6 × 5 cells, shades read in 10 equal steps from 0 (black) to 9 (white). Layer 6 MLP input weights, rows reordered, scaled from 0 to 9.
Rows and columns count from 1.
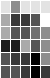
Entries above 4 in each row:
5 2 2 2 1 0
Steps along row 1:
down up same same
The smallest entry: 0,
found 2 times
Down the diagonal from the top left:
8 2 3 3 5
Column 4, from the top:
8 3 4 3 0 0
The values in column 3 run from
2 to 8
